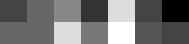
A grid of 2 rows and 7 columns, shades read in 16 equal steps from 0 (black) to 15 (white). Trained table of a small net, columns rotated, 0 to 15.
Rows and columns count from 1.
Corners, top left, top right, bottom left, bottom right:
4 0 6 4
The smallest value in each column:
4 6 8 3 13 4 0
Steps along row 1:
up up down up down down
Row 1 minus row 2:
-2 0 -5 -4 -2 -1 -4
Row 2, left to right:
6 6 13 7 15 5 4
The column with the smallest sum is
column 7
